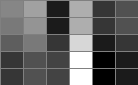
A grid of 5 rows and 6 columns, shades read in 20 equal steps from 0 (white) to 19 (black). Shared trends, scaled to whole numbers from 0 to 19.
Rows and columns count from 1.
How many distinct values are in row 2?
6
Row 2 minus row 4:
-5 -5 3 6 -4 -4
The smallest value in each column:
9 7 14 0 15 13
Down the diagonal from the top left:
9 8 15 0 19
